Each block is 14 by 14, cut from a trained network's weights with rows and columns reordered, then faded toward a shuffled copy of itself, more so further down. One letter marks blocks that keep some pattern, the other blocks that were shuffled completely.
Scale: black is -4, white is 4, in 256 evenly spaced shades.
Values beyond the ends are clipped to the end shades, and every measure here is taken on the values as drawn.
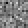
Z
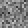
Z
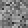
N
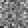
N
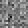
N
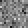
Z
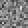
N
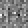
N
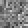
Z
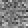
N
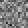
N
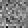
N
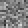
N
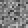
Z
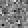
Z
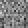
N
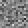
Z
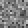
Z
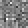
N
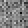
N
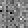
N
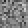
Z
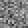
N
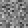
N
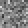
Z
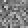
Z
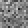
Z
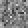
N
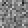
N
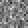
Z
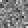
Z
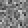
Z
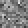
Z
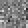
N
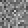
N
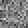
Z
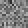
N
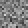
Z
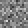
Z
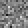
Z
